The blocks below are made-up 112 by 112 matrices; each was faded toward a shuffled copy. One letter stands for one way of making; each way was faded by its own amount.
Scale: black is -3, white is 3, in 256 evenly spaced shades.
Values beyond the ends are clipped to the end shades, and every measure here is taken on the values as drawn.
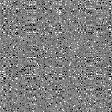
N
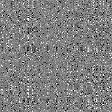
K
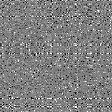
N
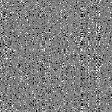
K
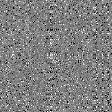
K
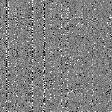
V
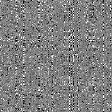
V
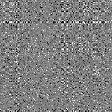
N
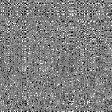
N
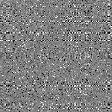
N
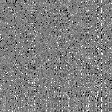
K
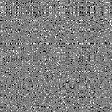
N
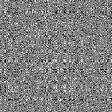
N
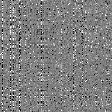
V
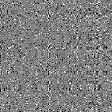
K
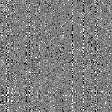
V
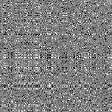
N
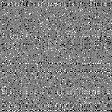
N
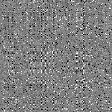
K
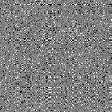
N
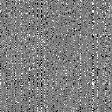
V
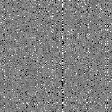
K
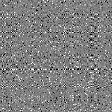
N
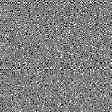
N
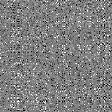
K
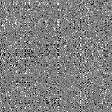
K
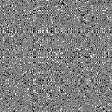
N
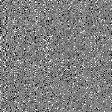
K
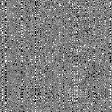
V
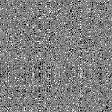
K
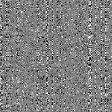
V
